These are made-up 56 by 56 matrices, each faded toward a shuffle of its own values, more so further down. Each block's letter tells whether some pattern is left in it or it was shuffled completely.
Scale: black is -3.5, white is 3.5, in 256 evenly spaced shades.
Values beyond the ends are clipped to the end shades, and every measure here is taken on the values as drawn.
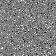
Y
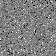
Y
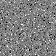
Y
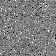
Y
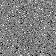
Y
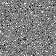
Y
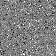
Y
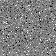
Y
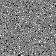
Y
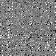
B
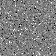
Y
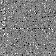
B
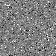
Y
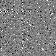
B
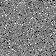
Y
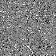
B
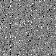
B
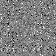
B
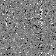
B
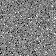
Y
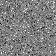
Y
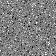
Y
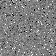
Y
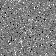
Y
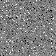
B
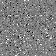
B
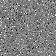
Y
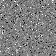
Y
